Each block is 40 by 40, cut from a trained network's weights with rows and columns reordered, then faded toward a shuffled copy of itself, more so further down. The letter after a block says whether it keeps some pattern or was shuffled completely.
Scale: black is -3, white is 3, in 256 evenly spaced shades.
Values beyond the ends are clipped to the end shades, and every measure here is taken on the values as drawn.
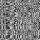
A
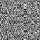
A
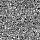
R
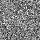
R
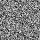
R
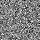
R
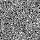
R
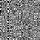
A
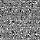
A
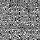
A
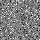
R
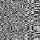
A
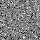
R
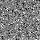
R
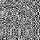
A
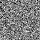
R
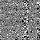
A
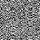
A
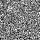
R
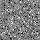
R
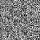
A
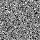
R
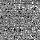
A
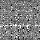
A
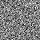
R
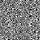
A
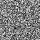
R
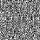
A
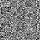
A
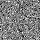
R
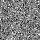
R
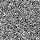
R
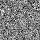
R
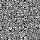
A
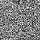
A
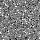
R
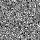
R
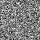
R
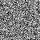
R
